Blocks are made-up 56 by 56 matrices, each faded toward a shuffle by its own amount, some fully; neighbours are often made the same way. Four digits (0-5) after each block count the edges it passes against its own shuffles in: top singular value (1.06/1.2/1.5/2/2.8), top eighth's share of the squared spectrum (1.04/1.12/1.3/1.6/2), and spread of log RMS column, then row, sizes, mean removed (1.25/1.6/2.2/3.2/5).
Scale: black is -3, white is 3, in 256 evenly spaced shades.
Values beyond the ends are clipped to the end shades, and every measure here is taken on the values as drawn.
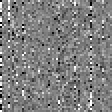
2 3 3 0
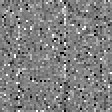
1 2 2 0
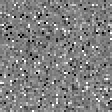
0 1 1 0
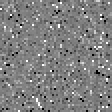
0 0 0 0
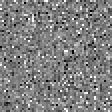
1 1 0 0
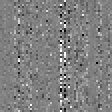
3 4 3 0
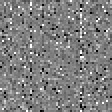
2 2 2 0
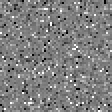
0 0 0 0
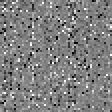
1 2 2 0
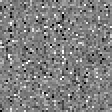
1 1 1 0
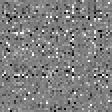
3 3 2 2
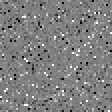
0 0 0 0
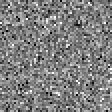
0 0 0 0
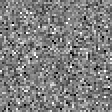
0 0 0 0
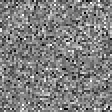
1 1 0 1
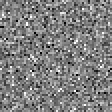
0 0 0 0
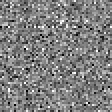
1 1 0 2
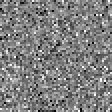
0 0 0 0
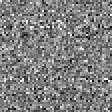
1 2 0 3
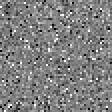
0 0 0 0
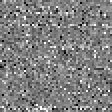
1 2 0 2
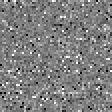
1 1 0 1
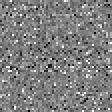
1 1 0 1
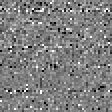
1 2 0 3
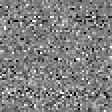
1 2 0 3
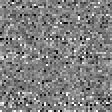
1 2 0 3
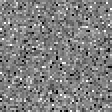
0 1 0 0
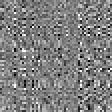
4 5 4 3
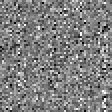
1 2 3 0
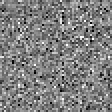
1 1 2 0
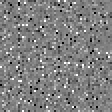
2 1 0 0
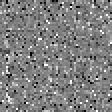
3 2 1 0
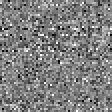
1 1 0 2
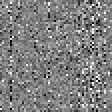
2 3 3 0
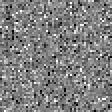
1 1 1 0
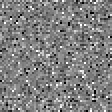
2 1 0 1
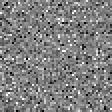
2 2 0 0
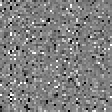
3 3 2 0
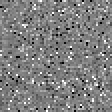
1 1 0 0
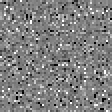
3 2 1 1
